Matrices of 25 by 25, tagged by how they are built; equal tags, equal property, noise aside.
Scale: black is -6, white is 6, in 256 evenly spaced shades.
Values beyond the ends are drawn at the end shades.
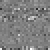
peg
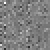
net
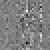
net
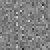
net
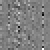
net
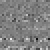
peg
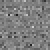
peg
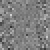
net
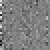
net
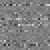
peg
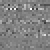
peg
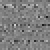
peg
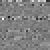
peg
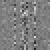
net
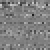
peg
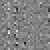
net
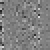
net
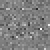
peg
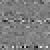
peg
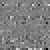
peg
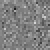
net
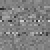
peg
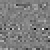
peg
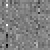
net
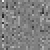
net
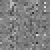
net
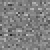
peg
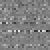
peg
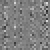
net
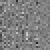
net
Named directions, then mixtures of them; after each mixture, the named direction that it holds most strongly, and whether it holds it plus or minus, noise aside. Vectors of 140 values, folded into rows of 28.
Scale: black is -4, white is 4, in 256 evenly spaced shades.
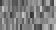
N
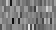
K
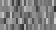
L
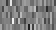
K, minus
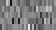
K, plus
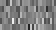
K, minus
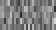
L, plus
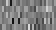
K, plus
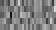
L, minus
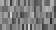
K, plus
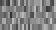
N, plus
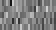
K, plus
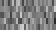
L, minus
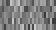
K, minus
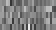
K, plus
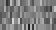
K, minus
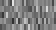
L, minus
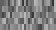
L, minus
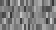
L, minus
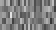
L, plus
